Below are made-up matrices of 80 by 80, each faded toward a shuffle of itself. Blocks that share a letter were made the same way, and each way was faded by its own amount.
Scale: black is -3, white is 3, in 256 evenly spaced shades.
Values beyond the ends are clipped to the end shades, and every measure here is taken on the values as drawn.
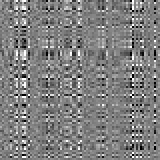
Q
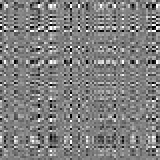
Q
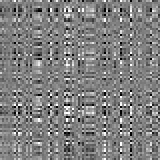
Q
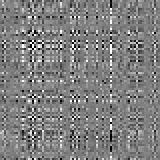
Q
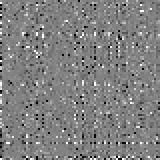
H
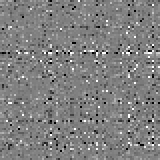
H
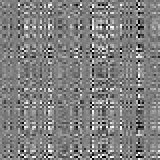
Q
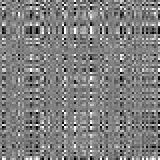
Q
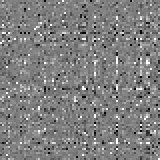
H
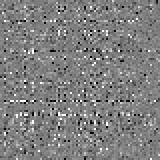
H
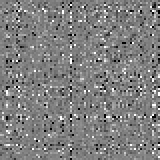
H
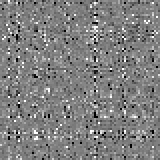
H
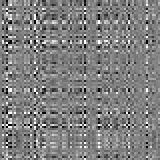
Q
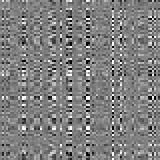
Q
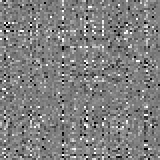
H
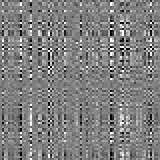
Q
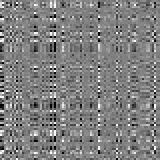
Q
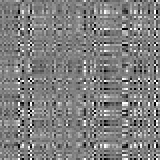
Q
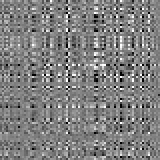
Q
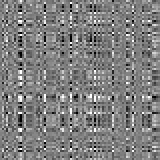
Q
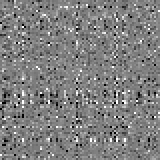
H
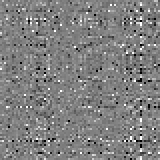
H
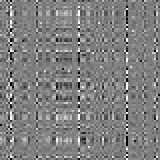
Q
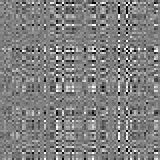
Q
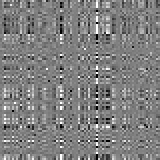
Q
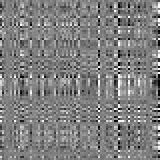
Q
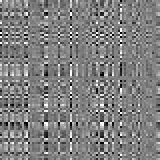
Q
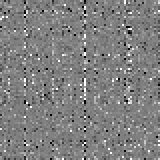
H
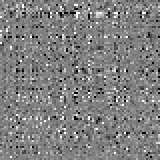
H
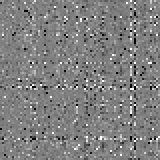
H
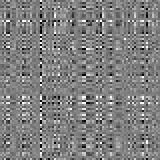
Q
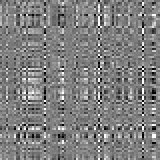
Q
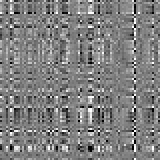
Q
